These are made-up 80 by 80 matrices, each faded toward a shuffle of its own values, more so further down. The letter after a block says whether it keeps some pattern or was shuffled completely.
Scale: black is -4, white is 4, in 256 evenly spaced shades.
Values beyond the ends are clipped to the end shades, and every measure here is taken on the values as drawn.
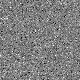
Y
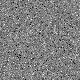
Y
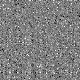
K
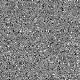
K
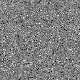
K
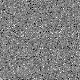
K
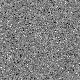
Y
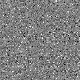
K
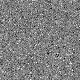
Y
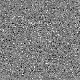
K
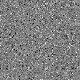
K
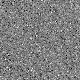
Y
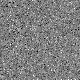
Y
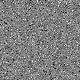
Y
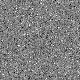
Y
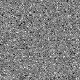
K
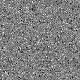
K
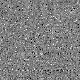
K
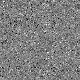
K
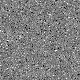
Y
